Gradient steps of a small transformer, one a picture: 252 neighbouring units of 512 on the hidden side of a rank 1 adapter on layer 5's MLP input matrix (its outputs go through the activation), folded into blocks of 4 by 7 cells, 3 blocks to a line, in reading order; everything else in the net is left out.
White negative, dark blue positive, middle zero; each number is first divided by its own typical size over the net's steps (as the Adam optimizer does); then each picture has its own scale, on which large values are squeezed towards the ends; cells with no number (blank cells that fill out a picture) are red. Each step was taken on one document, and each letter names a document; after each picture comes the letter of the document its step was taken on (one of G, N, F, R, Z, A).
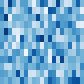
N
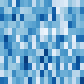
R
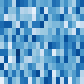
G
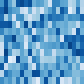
G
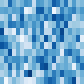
R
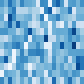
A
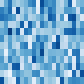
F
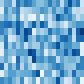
G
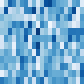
F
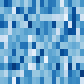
F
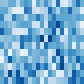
N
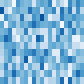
R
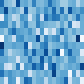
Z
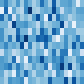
R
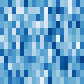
N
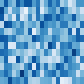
G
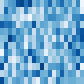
G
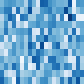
F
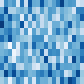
G
